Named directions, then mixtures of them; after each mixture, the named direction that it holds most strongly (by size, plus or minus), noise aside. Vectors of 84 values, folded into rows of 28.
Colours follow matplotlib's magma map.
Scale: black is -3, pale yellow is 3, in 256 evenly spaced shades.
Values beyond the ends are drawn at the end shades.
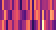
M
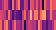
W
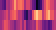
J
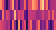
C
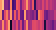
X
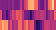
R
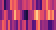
J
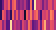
X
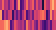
W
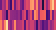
W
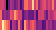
R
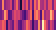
M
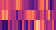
R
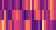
M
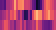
J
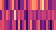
C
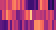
R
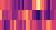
J
